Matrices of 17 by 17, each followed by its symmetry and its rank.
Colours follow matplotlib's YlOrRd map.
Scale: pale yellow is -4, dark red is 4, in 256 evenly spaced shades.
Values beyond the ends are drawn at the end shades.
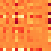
antisymmetric, rank two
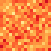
symmetric, full rank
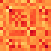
symmetric, rank three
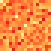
symmetric, full rank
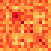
symmetric, rank three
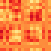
antisymmetric, rank two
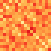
symmetric, full rank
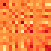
symmetric, rank three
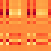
neither, rank one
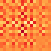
antisymmetric, rank two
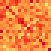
symmetric, full rank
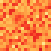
symmetric, full rank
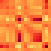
symmetric, rank two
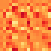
antisymmetric, rank two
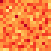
symmetric, full rank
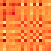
symmetric, rank two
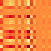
neither, rank one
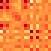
symmetric, rank three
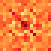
symmetric, rank three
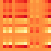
neither, rank one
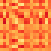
antisymmetric, rank two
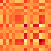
symmetric, rank two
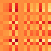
neither, rank one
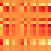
neither, rank one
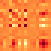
symmetric, rank two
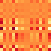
neither, rank one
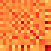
symmetric, rank three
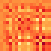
symmetric, rank two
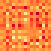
antisymmetric, rank two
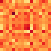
symmetric, rank two
